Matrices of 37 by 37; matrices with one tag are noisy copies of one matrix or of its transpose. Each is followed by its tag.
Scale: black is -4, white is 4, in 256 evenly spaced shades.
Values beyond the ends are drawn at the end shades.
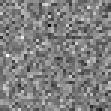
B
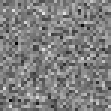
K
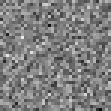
B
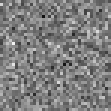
K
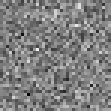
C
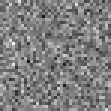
K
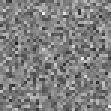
K
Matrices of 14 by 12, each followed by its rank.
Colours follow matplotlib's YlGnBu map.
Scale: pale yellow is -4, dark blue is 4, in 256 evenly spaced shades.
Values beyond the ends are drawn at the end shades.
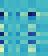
one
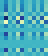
one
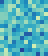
full rank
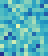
full rank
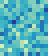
full rank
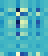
one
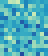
full rank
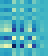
one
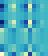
one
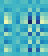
one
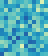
full rank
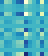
one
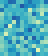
full rank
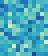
full rank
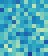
full rank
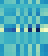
one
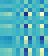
one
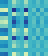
one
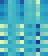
one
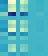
one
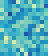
full rank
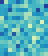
full rank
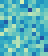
full rank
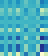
one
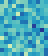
full rank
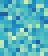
full rank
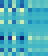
one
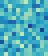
full rank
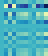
one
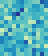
full rank
